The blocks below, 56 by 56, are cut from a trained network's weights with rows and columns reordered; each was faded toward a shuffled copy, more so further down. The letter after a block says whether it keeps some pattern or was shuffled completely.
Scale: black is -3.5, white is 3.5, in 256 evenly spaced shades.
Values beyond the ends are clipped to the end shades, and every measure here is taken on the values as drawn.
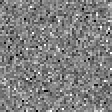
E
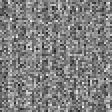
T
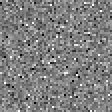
E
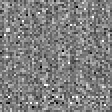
T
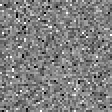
E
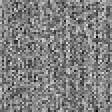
T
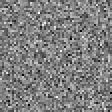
E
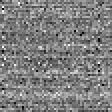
T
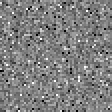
E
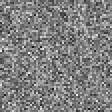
E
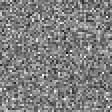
E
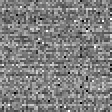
T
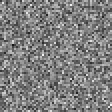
E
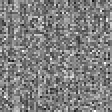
T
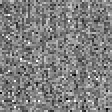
T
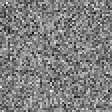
E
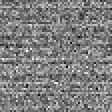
T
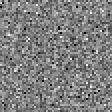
E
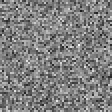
E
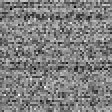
T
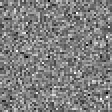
E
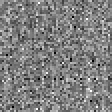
T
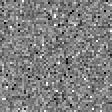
E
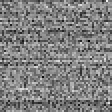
T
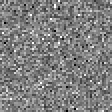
E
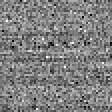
T
